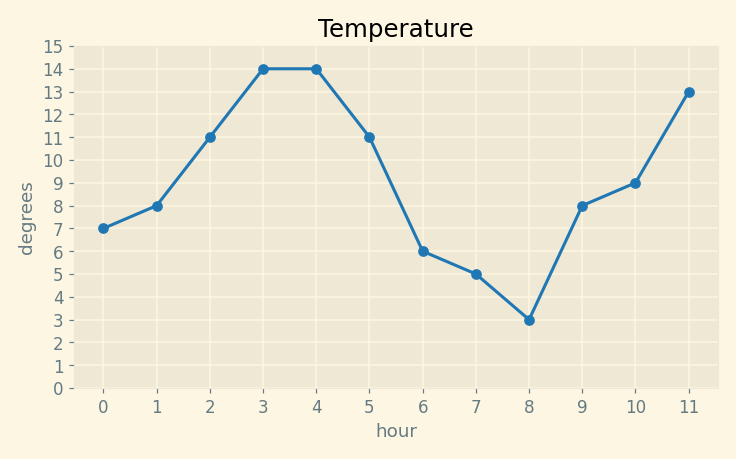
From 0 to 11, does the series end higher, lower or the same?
higher
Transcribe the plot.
Title: Temperature
x-axis: hour, ticks 0 1 2 3 4 5 6 7 8 9 10 11
y-axis: degrees, ticks 0 1 2 3 4 5 6 7 8 9 10 11 12 13 14 15
Values:
7 8 11 14 14 11 6 5 3 8 9 13
